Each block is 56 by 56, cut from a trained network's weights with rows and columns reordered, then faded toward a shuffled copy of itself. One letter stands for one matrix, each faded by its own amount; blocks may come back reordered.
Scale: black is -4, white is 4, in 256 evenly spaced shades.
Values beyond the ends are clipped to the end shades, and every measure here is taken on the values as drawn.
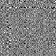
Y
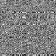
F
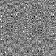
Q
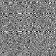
F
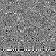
F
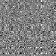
Y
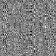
Y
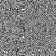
Q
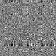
Y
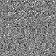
Q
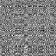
F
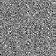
Q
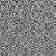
F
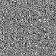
Q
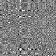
Y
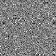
Q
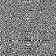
Y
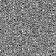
Q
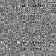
Y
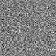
Q
